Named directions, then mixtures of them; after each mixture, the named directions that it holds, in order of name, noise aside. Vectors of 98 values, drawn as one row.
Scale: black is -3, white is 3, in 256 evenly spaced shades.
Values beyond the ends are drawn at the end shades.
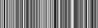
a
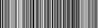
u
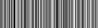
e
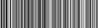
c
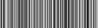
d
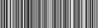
a, c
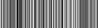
u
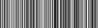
a, u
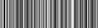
a, u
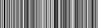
a, e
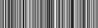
a, c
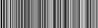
c, d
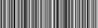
d, e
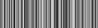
a, e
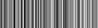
c, e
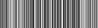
c, u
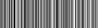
e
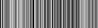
u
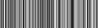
a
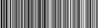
c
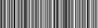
d, e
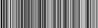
c, d
